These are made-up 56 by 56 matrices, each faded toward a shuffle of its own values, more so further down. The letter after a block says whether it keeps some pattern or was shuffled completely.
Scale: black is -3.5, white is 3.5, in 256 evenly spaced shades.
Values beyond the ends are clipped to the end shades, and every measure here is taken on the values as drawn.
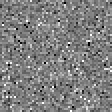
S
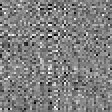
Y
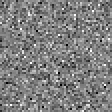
S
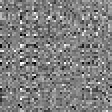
Y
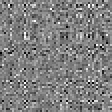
Y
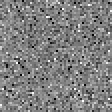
S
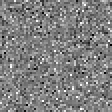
S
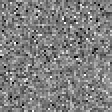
S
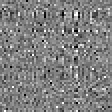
Y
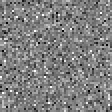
S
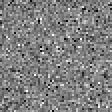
S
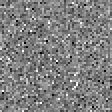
S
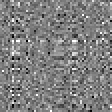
Y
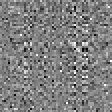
Y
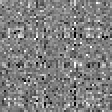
Y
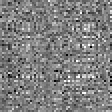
Y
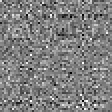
Y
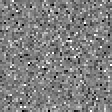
S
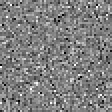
S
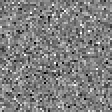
S
